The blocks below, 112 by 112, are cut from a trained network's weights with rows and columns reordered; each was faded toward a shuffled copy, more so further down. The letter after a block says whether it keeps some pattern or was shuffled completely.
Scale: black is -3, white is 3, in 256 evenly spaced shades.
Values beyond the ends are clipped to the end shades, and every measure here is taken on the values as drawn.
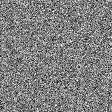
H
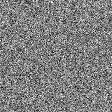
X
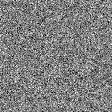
X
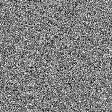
X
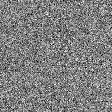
X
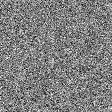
H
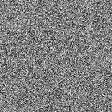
X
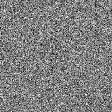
X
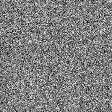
X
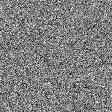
X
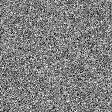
H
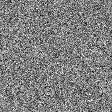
H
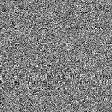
X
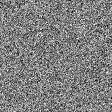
H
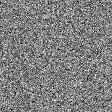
H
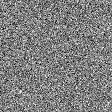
H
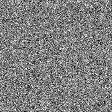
X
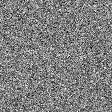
H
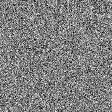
X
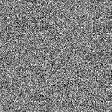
X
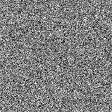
X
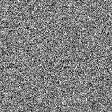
X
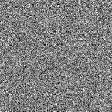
X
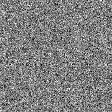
X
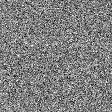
H
